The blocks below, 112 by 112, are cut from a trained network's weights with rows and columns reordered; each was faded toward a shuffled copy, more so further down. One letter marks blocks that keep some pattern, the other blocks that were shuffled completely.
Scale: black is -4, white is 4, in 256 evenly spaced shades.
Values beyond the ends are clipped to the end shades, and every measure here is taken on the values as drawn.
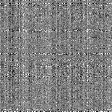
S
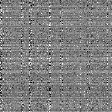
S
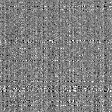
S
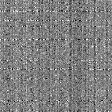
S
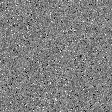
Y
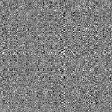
S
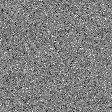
Y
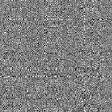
S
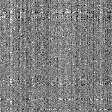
S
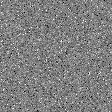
Y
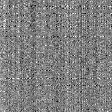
S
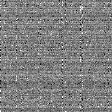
S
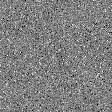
Y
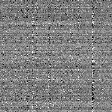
S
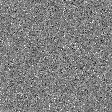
Y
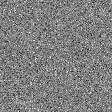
Y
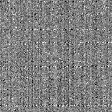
S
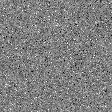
Y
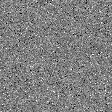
Y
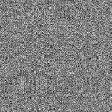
S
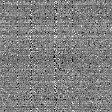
S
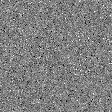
Y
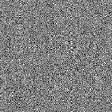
S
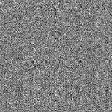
S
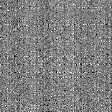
S
